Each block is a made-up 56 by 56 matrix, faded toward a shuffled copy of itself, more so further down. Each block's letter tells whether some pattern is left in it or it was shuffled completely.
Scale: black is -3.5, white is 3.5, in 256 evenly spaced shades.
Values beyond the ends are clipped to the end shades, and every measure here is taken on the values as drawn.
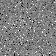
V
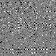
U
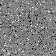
V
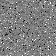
V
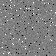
V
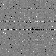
U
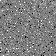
V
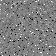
V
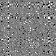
U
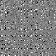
U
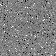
V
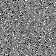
V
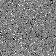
V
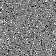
V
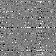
U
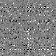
U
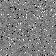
V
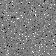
V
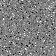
V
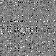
U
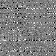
U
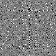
U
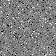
V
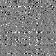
U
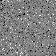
V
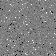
V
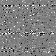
U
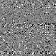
U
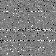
U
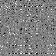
U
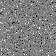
V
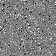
V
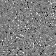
V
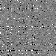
U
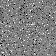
V
